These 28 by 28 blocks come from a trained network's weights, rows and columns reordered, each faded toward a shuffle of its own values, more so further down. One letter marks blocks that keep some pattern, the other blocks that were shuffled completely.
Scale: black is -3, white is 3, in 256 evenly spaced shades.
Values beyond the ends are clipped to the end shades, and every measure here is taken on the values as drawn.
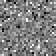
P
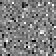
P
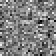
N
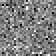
P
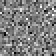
N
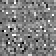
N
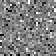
P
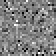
P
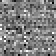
N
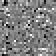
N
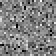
P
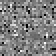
N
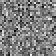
N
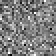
N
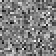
P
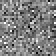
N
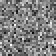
P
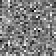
N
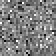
P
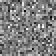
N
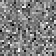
P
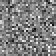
P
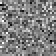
N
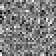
N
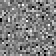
P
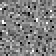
P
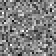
P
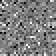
N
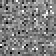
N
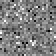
P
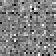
N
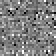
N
